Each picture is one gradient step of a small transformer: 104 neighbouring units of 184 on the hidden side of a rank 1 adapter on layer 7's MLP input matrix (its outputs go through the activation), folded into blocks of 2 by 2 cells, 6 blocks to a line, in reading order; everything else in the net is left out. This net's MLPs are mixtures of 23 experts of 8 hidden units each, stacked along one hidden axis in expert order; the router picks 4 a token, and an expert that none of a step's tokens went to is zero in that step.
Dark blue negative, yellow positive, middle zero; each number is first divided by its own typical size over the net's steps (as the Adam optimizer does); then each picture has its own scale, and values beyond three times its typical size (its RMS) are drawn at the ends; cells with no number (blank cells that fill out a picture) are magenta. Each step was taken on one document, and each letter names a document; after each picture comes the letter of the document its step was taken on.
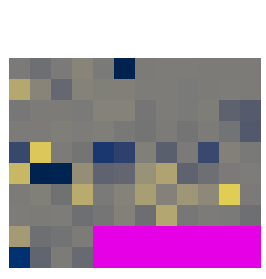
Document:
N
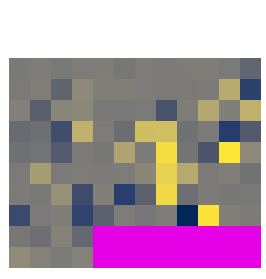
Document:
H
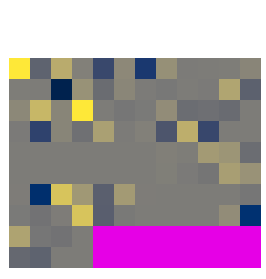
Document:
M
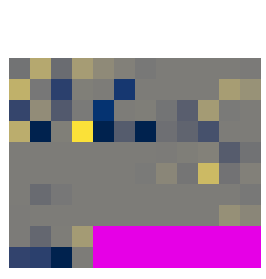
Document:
M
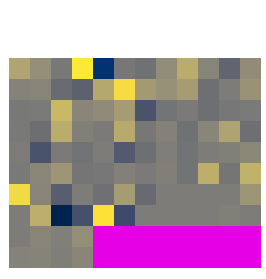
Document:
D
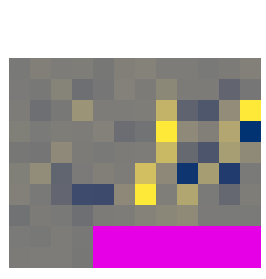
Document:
H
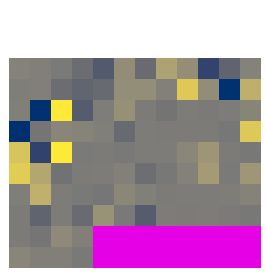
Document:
D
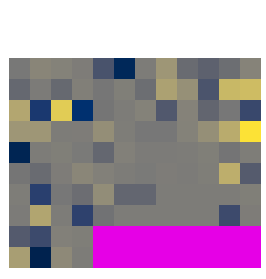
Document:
M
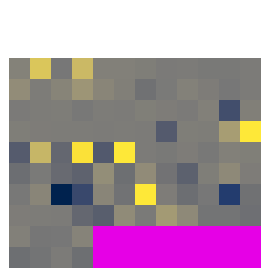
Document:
N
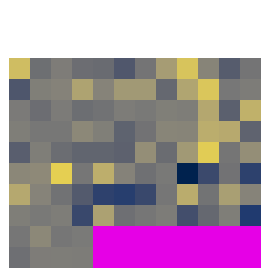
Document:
D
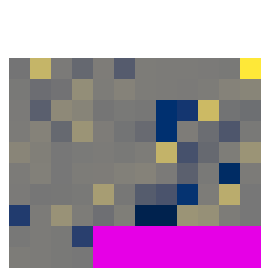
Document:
H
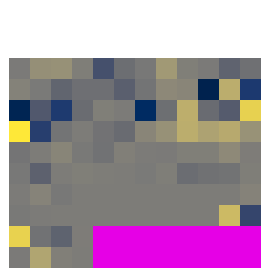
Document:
M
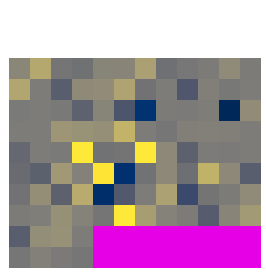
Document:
D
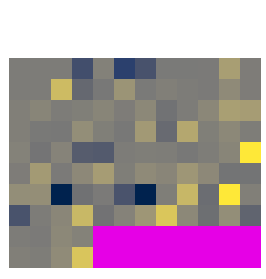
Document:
H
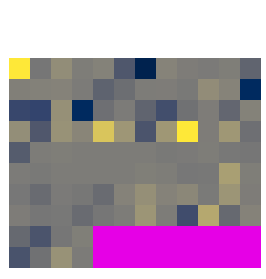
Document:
M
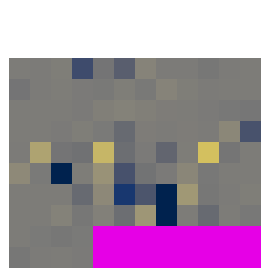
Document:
N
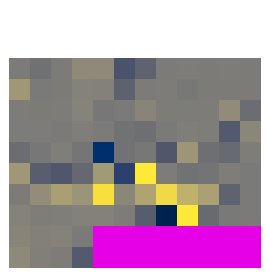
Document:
N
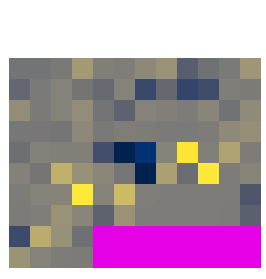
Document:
D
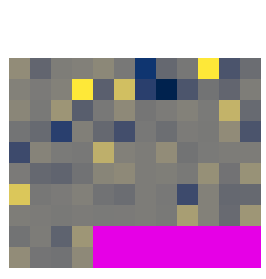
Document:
D
